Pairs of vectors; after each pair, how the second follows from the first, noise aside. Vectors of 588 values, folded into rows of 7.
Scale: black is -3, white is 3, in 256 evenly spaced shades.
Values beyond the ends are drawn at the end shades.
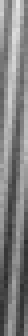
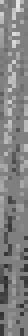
partly zeroed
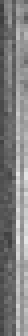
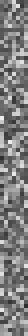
shuffled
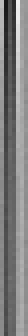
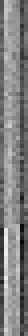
wrapped around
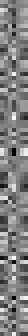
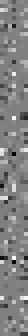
partly zeroed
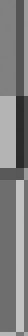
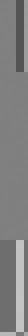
partly zeroed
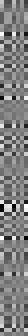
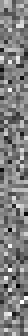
shuffled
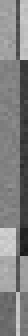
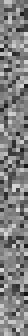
shuffled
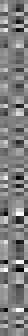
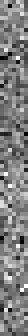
shuffled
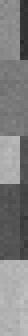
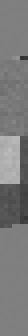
partly zeroed
